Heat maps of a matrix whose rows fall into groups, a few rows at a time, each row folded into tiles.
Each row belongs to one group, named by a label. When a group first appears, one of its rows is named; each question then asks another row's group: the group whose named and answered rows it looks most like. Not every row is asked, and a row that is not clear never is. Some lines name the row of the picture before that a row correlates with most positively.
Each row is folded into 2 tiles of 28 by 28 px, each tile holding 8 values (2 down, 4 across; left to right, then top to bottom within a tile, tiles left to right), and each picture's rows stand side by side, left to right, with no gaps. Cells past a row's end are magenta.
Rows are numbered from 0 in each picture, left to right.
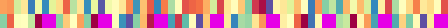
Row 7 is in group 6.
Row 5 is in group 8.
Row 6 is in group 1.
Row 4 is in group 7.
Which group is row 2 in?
7
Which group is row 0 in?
8
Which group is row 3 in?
6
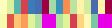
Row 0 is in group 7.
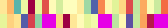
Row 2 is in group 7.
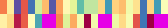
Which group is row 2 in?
8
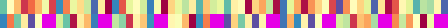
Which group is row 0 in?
6
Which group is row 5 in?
6
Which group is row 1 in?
1
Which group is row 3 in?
8
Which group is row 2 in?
1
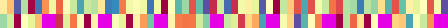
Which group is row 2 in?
1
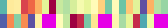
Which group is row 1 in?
8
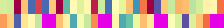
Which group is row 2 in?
7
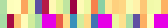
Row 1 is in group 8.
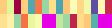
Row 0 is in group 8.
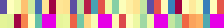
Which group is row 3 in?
1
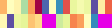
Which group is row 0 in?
7
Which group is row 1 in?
1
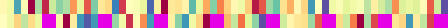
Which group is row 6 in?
8
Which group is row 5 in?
8
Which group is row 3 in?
7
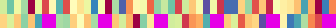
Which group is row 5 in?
7
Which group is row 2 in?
8
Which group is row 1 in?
1
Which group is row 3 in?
1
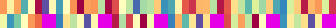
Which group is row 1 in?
6
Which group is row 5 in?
6
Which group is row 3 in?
6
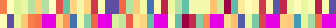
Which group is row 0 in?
7
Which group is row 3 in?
8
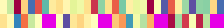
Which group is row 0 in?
8
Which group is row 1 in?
7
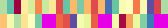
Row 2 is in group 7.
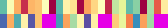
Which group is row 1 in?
6
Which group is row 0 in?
6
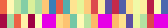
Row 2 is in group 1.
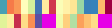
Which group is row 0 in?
1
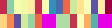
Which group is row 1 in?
1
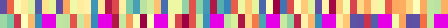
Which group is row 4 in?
1
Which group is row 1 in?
1
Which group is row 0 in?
1
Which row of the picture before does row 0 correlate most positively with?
1
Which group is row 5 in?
1
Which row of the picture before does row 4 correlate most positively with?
1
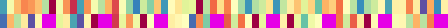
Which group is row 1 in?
7
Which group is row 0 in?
6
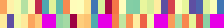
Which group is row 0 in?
7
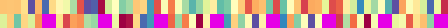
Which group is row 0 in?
8
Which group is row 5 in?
6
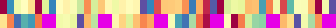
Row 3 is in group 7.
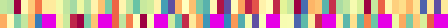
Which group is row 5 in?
7
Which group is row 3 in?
1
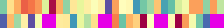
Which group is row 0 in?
6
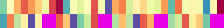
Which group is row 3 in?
1
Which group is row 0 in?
6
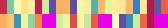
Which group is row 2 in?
7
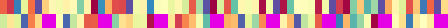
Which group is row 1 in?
7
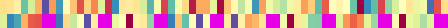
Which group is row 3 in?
6
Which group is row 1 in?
6
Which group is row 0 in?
7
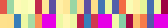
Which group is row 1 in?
8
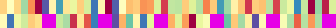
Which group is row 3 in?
8
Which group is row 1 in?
1
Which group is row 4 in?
6
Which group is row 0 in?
7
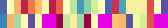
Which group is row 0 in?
6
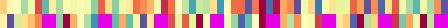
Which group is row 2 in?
6
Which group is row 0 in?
7
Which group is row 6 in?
8
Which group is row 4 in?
7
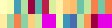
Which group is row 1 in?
7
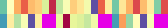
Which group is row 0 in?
6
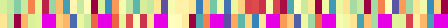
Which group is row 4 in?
6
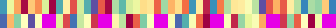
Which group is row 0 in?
6
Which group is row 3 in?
7
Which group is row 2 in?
8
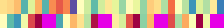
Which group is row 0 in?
7
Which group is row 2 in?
8
